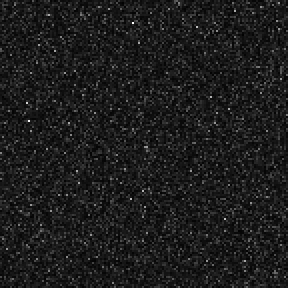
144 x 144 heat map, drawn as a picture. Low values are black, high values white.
Stripes: none. Seam: none. Histogram: skewed, a long tail of high values. Mirror symmetry: none. Grain: fine. Odd rows or columns: none. Average level on the scale: 10%.
